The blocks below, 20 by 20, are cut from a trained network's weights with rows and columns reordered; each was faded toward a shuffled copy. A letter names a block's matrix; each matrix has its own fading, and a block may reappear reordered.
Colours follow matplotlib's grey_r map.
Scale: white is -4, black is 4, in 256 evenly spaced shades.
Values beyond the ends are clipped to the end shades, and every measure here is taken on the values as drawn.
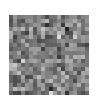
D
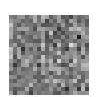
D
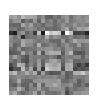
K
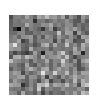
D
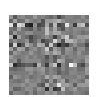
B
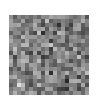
D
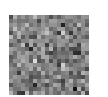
D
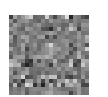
B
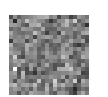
D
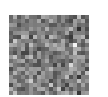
D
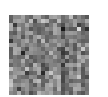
D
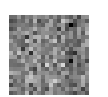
D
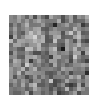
D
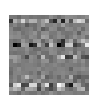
B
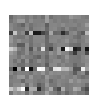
B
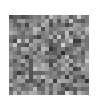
D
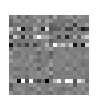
B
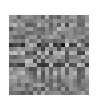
K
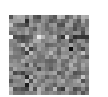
K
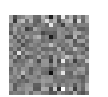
K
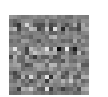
B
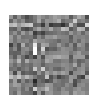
K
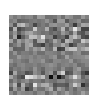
B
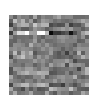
K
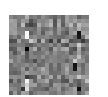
K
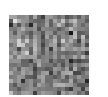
D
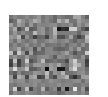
B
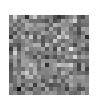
D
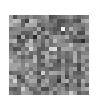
D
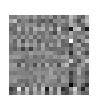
K
